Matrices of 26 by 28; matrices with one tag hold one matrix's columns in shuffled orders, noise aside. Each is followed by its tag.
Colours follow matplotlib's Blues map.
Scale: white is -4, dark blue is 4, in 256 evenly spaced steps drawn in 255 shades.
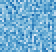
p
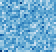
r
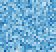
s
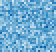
r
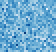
s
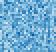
p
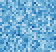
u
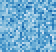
p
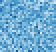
r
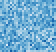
s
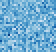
u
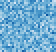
r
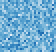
s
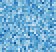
u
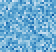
r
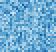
p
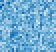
p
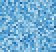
u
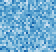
r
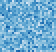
r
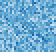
u
